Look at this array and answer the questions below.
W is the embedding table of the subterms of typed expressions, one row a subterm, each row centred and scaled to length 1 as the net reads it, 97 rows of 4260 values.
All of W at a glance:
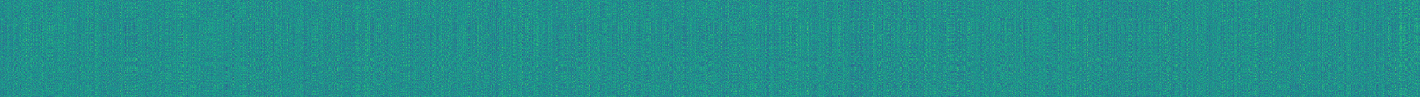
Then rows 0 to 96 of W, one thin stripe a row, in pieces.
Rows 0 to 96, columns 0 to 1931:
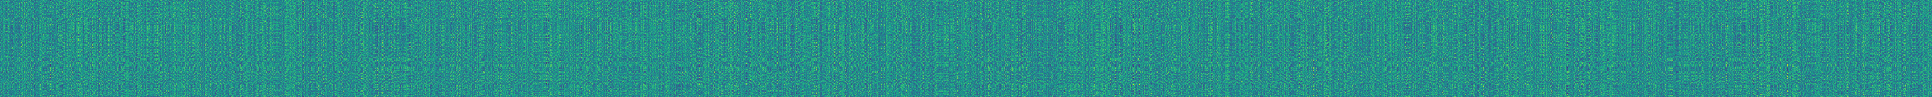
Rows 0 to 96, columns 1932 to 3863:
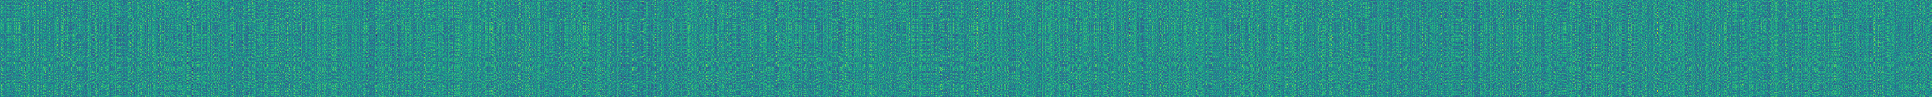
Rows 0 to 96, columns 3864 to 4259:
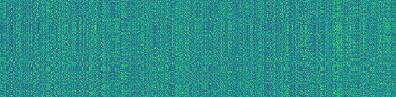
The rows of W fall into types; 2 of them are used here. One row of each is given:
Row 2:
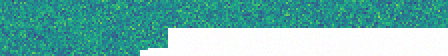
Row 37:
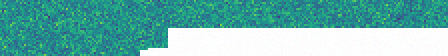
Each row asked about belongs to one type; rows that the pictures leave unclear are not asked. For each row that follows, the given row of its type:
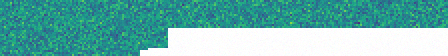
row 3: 2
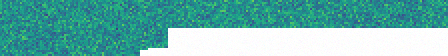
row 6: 37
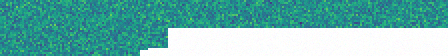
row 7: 2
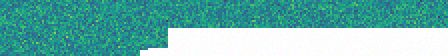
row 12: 2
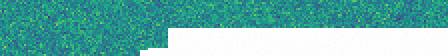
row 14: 37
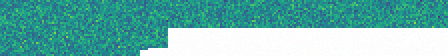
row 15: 2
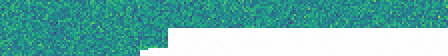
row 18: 37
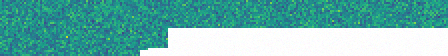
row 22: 37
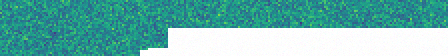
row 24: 37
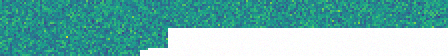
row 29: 37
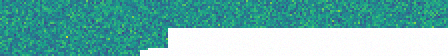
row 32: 37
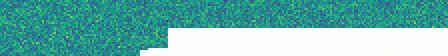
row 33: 2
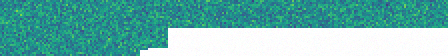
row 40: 2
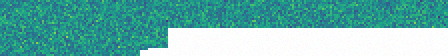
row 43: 2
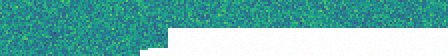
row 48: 37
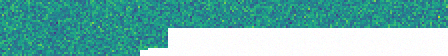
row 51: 37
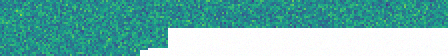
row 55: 2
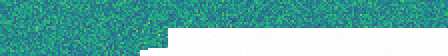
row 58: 2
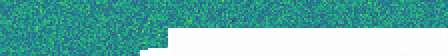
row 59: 2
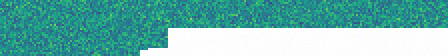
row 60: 2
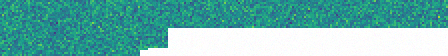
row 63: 37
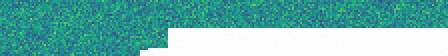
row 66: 2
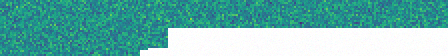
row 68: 2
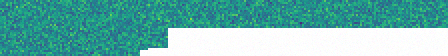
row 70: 2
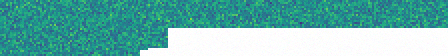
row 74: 2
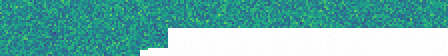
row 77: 37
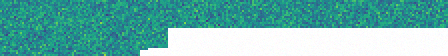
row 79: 2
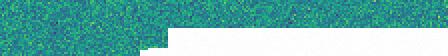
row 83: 37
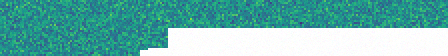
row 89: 2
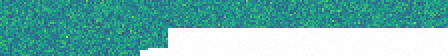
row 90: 37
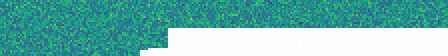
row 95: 2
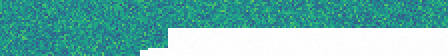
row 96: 37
